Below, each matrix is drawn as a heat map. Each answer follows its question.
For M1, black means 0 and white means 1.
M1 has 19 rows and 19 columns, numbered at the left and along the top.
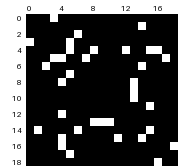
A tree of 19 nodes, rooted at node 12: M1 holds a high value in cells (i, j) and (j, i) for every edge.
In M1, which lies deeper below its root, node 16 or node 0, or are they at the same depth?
node 0
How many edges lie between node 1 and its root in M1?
4
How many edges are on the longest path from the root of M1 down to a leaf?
5
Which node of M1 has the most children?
4
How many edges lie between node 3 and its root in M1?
3
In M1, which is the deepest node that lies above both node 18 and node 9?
4
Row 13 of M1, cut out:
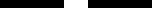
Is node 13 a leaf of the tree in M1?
no
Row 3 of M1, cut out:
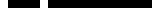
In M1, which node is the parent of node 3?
5
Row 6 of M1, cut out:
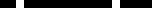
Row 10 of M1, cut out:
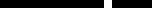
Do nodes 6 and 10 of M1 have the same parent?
no
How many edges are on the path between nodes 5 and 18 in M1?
3
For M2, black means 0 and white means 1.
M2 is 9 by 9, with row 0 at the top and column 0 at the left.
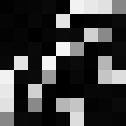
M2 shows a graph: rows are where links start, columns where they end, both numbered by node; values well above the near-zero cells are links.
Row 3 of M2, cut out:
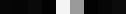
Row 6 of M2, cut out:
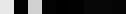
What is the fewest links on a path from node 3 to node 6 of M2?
3
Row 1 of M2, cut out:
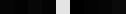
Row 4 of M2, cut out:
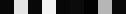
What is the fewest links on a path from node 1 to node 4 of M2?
1
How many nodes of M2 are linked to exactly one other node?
1
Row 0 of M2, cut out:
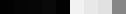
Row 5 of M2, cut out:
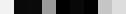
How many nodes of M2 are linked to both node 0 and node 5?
2
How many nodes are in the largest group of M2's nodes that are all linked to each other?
3
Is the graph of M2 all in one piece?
yes
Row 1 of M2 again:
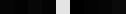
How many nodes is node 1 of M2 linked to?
1
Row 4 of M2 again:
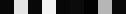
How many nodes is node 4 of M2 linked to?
3
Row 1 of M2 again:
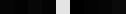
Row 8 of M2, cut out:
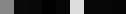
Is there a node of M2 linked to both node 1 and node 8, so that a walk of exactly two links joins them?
no
